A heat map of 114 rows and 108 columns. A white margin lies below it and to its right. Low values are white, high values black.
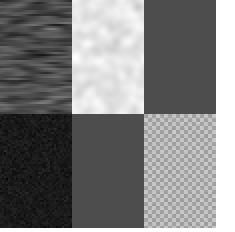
The table splits into 2 rows of 3 panels. Panel 1,1: high, streaked across. Panel 1,2: very low, blotchy, faint in contrast. Panel 1,3: high, flat. Panel 2,1: very high, fine-grained, faint in contrast. Panel 2,2: high, flat. Panel 2,3: low, checkered.
